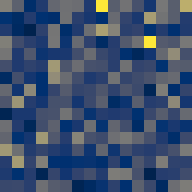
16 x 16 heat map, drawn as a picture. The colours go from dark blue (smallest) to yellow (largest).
The values are skewed, with a long tail toward high values. The texture is fine-grained noise. Neither half mirrors the other.
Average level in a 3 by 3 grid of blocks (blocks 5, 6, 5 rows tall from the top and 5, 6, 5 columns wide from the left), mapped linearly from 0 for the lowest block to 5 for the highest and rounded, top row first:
0 3 5 / 1 1 1 / 2 0 1
